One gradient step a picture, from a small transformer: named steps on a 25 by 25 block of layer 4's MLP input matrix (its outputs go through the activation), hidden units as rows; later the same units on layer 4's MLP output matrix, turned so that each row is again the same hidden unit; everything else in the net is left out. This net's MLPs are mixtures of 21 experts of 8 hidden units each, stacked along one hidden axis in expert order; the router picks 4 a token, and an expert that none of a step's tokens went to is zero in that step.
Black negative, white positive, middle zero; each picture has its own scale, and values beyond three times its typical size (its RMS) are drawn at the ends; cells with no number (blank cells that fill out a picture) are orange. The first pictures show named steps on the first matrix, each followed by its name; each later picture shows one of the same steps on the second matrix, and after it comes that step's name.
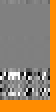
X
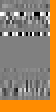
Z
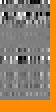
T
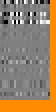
T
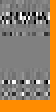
Z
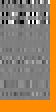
T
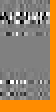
Z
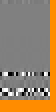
X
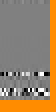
X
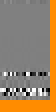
X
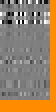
T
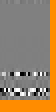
X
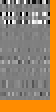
T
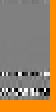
X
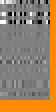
T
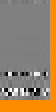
X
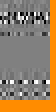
Z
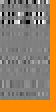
T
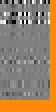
T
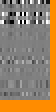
T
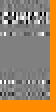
Z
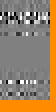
Z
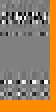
Z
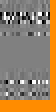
Z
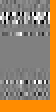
Z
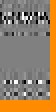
Z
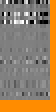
T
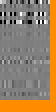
T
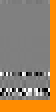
X
